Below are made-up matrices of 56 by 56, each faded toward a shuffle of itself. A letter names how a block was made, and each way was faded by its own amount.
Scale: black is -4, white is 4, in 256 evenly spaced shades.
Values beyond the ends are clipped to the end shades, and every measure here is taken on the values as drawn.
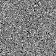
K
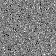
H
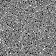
H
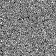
K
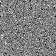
H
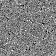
H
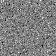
H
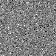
H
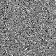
K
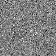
K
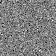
H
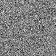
K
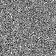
K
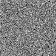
K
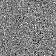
K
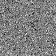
K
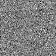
K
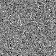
K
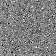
H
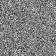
K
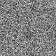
K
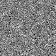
K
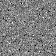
H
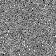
H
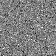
H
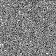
H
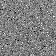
H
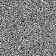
H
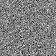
K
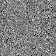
K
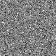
K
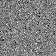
H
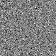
K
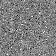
H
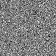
K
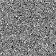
K
